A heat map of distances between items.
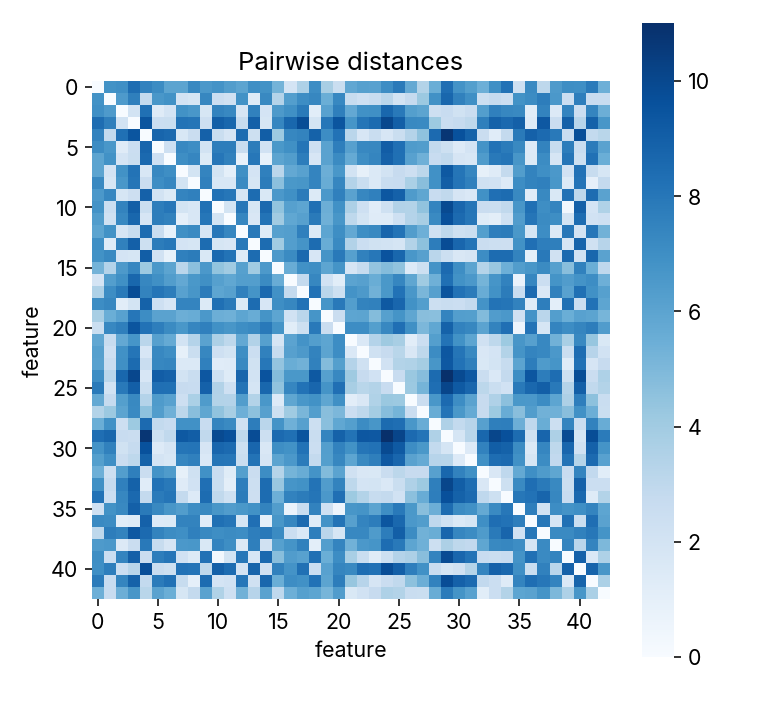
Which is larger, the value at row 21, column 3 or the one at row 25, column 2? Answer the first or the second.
the second
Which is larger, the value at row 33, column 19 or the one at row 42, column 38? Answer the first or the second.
the first
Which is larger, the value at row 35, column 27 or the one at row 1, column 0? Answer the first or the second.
the second
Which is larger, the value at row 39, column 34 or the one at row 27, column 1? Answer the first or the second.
the second
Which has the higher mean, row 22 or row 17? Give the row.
17
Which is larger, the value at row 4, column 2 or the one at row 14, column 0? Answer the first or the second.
the first
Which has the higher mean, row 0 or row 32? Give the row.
0
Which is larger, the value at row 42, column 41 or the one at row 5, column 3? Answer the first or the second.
the first
